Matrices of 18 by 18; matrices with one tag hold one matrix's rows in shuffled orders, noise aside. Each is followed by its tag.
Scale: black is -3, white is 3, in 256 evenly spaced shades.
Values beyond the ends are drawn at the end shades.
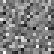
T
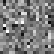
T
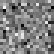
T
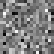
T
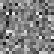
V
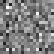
V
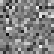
V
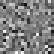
T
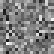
V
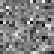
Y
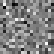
T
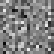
T
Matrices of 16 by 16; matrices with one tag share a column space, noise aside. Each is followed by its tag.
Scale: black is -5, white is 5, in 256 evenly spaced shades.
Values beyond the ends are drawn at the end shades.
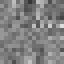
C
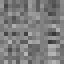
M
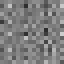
M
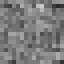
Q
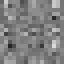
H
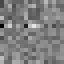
C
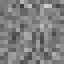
Q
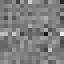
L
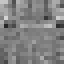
C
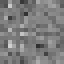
H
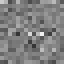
L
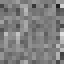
Q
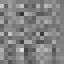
M
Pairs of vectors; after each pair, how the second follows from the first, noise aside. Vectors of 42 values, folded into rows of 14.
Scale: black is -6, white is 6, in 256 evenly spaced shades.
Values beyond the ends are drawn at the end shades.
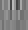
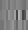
wrapped around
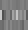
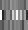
scaled up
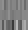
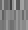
wrapped around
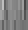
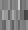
shuffled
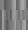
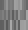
shuffled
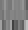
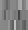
shuffled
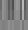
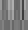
negated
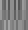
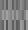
wrapped around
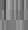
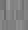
shrunk
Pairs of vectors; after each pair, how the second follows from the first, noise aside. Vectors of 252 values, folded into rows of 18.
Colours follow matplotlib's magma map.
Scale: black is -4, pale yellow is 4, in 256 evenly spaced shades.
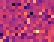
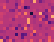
partly zeroed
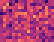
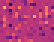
partly zeroed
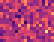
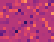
partly zeroed
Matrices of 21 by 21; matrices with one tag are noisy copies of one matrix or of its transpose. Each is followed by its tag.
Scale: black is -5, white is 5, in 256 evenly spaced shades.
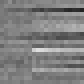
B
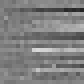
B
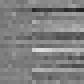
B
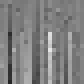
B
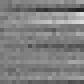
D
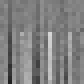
B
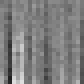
D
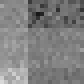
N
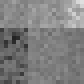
N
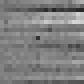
D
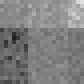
N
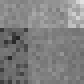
N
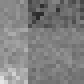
N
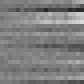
D
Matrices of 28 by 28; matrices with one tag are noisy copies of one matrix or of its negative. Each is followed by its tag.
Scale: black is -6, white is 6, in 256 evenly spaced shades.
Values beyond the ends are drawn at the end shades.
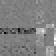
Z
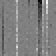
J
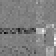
Z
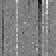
J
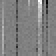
J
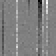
J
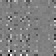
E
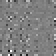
E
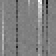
J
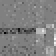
Z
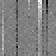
J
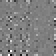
E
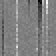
J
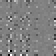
E
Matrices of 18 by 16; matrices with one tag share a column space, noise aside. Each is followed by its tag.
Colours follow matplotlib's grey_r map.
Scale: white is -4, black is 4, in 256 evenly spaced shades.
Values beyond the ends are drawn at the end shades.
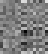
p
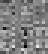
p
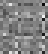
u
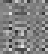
p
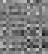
p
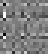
u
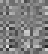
p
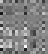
p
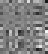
p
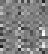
p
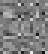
u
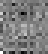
u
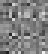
u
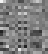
p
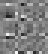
u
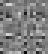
u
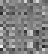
p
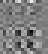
p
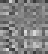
p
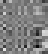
p
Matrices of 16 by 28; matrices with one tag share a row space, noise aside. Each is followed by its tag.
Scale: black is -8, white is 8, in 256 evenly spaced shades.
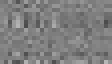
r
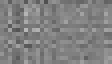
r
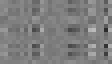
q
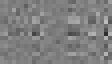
q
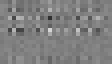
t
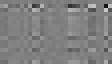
q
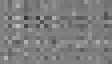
r
